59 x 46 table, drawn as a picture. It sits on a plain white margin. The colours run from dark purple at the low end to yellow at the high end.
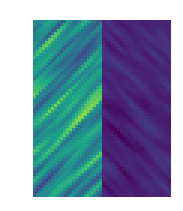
The table splits into one row of 2 panels. Panel 1,1: middling, slanting up to the right, strong in contrast. Panel 1,2: very low, slanting down to the right, faint in contrast.
